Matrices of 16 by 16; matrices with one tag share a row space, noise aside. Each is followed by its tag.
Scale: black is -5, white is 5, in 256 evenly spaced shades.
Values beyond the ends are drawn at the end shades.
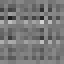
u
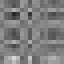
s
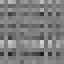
u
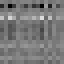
u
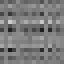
u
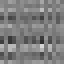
u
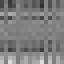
u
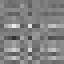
s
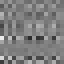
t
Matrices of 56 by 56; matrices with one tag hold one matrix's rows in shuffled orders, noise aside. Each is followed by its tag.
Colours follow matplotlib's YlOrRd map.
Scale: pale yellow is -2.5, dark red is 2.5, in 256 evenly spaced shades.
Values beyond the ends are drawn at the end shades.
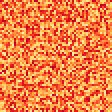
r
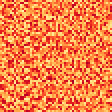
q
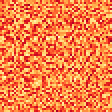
q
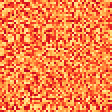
q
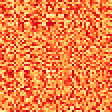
q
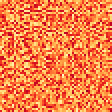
q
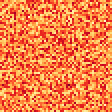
r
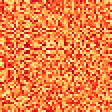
q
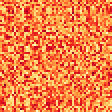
q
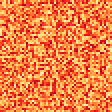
r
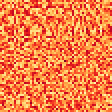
q
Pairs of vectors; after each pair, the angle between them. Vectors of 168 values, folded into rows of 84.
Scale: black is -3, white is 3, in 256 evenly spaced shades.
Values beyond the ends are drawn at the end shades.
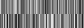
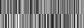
nearly opposite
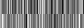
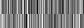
nearly parallel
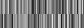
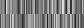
orthogonal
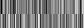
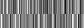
partly aligned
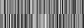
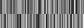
orthogonal
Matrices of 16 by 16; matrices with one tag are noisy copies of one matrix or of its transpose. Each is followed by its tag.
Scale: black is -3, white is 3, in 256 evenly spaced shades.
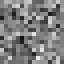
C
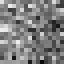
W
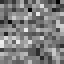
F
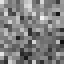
W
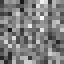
F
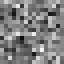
C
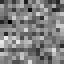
F
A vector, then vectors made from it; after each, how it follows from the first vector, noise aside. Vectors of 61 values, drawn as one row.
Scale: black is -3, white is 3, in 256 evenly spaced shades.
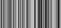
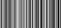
sign-scrambled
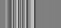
partly zeroed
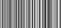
sign-scrambled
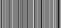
partly zeroed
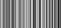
sign-scrambled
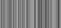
shrunk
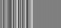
partly zeroed
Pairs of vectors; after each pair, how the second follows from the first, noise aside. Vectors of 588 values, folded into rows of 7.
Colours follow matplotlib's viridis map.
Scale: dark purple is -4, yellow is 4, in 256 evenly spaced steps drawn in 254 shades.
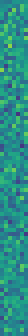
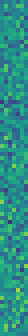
reversed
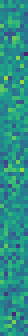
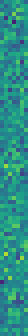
reversed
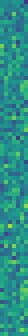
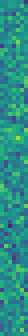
sign-scrambled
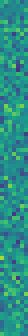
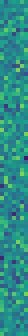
sign-scrambled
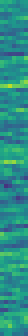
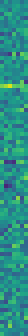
sign-scrambled
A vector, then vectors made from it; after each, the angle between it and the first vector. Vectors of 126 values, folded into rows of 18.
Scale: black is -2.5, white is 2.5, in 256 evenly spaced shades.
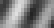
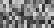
orthogonal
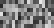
orthogonal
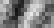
nearly opposite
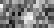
partly opposed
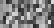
orthogonal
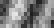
nearly parallel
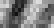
nearly opposite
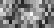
partly opposed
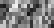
partly aligned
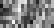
partly aligned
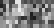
partly aligned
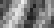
nearly parallel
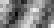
nearly opposite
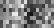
partly aligned
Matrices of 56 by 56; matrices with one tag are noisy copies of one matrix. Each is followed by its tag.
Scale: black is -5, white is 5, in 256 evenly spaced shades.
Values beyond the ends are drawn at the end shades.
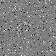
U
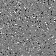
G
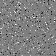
G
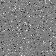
U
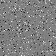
U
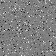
U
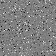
U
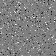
G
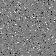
G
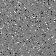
G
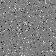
U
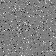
U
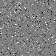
G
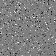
G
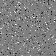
G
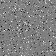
U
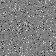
U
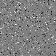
G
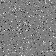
U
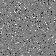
G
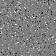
G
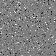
G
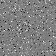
U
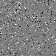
G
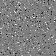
G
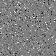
G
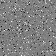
U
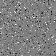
G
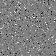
G
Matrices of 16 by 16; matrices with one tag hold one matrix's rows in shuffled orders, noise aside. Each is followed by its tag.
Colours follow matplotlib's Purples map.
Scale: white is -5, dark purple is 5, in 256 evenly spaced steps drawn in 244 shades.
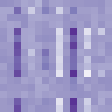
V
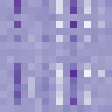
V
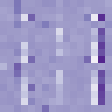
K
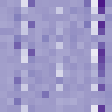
K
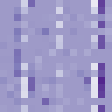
K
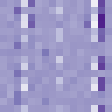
K
